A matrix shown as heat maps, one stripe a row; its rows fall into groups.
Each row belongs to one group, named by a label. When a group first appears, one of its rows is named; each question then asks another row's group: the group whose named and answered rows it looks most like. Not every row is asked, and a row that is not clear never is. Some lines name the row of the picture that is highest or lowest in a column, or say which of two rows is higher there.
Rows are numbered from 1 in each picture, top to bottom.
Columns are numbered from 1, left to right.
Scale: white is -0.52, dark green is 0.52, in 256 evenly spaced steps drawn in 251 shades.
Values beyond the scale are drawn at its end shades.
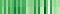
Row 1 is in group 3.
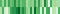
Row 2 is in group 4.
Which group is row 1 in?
3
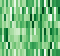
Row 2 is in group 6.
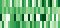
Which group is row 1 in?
6
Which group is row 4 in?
4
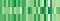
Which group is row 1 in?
3
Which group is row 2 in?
6
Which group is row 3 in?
3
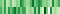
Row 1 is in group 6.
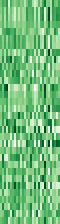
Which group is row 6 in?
3
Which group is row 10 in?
3
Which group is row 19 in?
3
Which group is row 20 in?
6
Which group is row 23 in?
4
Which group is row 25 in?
3
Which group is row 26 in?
6
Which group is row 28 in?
4
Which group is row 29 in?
3
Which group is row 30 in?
4
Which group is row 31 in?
6
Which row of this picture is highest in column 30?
21
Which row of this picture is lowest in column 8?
21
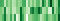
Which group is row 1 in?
6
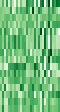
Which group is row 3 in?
6
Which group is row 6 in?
3
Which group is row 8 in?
6
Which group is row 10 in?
4
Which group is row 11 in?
3
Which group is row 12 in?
4
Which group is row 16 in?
4
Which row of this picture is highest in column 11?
13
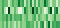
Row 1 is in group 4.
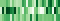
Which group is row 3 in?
6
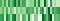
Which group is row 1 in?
3
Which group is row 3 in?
6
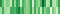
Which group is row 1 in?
6
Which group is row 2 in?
4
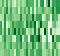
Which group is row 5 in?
3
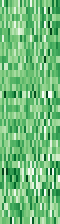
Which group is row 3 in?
6
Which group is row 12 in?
4
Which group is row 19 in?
4
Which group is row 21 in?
4
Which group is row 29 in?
6
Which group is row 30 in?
4
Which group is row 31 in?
4
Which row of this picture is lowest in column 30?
26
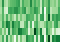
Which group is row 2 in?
4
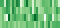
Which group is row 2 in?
6
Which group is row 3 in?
4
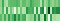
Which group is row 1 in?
4
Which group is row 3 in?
3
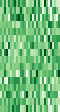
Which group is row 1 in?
3
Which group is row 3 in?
4
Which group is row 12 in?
4
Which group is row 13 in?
3
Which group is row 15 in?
3
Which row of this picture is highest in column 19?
11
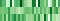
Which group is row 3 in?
3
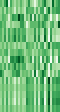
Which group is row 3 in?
4
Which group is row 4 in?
6
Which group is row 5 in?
3
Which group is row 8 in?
4
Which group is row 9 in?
4
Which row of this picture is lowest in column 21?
9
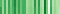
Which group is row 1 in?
3
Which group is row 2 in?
3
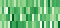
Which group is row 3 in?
6
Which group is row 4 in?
4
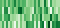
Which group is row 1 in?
3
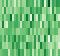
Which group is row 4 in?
4
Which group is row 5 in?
6
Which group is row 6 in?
3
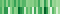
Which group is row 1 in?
3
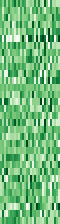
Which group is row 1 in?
3
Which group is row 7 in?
3
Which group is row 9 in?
6
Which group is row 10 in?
3
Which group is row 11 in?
4
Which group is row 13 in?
3
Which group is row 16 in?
6
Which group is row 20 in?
6
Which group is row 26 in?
4
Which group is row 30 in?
6
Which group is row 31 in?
4
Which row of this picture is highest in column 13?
11
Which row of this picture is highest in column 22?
6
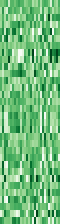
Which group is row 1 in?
4
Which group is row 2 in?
4
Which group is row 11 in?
4
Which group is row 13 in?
6
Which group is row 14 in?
4
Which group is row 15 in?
3
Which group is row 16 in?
4
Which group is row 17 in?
4
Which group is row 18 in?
4
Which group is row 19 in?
4
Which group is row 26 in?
6
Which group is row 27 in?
4
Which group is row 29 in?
4
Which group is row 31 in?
6
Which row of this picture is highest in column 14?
23
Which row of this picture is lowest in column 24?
8
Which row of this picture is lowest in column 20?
5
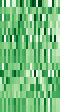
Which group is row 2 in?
6
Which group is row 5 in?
3
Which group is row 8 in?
3
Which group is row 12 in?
6
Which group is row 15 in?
3
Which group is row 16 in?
3
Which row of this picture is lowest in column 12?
6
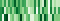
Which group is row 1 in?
3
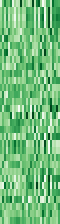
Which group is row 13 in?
3
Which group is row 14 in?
4
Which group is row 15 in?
6
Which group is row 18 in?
4
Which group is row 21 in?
3
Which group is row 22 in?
3
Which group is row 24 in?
4
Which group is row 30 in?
6
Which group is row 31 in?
6
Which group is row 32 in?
4
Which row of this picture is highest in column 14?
17
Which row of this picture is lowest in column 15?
29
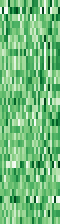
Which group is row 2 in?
4
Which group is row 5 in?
6
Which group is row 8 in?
4
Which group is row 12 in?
6
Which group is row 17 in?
6
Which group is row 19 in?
4
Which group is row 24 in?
6
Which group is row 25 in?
3
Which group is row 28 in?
6
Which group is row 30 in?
6
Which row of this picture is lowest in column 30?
29
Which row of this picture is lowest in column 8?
24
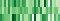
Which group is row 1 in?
3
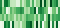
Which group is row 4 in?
6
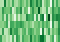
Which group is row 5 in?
4
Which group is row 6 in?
6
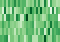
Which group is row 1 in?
3
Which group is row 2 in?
6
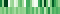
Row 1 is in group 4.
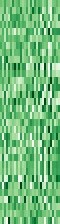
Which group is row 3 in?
4
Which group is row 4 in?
3
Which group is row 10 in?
3
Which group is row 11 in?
3
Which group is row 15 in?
3
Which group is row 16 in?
6
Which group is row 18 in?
6
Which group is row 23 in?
4
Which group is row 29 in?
4
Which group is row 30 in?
3
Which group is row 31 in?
6
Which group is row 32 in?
4
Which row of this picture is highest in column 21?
27
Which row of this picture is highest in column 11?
27
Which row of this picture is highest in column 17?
14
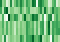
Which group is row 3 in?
4
